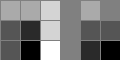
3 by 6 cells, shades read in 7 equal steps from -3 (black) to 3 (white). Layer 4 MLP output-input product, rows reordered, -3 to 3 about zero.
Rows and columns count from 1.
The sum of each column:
-1 -4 7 0 -2 -4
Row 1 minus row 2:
2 3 0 0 2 1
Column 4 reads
0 0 0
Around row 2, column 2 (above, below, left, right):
1 -3 -1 2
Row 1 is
1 1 2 0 1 0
